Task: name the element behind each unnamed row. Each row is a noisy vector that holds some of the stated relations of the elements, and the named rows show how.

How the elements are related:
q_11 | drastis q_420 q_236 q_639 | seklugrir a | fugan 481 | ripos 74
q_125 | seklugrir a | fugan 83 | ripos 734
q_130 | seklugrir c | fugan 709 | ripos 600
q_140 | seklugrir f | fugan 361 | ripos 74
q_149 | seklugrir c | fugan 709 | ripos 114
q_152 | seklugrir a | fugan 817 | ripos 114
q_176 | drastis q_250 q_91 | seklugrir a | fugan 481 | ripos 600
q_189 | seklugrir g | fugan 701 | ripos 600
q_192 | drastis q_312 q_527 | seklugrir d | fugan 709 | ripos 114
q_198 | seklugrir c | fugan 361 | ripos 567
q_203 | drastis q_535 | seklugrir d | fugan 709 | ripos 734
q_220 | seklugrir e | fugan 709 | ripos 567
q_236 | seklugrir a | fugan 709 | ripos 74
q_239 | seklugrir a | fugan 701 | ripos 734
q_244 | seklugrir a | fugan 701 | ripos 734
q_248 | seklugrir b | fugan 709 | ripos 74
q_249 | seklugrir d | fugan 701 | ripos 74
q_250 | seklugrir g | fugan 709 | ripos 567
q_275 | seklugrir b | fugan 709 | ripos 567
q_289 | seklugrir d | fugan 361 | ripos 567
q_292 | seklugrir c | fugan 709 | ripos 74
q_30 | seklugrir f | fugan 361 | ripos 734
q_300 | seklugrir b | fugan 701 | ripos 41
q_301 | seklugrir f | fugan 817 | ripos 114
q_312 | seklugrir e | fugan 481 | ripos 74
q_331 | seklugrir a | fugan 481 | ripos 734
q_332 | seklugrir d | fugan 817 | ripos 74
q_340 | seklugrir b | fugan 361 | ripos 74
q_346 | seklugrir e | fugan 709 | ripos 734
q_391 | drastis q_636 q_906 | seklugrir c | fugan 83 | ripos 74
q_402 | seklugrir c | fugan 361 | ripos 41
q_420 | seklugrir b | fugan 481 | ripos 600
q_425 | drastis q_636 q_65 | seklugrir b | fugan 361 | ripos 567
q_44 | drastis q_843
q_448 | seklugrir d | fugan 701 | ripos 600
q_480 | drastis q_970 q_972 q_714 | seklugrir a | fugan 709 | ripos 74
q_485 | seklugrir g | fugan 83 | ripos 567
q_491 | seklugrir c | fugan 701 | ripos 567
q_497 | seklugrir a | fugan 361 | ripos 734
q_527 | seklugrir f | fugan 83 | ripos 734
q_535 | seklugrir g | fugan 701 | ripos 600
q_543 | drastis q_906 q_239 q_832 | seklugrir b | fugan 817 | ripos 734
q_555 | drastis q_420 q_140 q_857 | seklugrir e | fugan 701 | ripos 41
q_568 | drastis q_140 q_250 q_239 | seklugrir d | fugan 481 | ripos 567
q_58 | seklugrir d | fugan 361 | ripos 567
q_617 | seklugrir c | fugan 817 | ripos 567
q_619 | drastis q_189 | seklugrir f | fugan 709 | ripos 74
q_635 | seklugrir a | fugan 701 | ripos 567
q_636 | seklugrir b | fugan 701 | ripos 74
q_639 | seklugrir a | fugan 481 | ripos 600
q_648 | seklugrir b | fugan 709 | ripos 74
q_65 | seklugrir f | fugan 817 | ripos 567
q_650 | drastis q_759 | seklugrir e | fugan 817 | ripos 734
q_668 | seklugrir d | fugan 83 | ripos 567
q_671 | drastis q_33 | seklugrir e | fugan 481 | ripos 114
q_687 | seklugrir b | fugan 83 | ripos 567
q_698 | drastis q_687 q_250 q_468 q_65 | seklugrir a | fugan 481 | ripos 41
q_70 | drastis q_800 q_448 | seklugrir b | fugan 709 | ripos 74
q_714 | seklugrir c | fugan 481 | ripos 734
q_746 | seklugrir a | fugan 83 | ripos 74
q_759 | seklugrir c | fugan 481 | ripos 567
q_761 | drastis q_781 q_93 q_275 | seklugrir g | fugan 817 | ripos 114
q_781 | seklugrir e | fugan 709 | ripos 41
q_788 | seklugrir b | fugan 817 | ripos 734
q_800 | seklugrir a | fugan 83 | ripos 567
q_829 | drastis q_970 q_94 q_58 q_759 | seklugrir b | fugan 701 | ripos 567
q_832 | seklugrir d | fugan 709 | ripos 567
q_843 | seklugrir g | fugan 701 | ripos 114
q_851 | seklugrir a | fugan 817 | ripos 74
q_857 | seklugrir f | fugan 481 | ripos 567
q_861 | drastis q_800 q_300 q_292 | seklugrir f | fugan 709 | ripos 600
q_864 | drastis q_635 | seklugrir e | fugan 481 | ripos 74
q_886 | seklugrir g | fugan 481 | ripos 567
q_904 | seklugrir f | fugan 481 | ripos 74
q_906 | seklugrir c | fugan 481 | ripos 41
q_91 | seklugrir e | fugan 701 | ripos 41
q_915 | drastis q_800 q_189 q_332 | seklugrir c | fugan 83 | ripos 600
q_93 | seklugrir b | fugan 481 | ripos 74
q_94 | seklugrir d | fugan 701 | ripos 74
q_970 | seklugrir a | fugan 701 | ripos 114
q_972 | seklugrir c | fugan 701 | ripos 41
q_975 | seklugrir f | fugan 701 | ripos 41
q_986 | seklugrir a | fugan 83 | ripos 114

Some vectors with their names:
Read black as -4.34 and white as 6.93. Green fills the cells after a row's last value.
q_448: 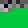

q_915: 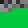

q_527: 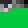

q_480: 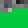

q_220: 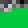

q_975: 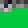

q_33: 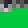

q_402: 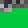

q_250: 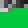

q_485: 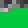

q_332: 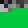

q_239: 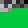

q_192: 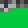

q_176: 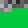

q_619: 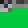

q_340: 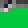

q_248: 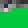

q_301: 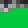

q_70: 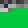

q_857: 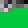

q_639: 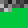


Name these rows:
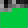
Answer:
q_970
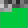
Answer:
q_698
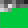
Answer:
q_543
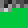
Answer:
q_535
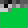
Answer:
q_300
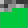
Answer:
q_829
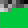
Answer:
q_65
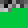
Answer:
q_189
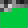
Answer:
q_671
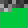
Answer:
q_236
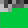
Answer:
q_468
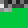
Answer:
q_906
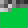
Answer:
q_425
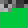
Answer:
q_832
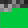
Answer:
q_125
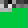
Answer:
q_91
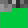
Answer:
q_391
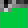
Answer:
q_843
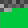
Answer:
q_130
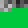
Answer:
q_568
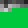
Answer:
q_788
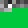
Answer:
q_555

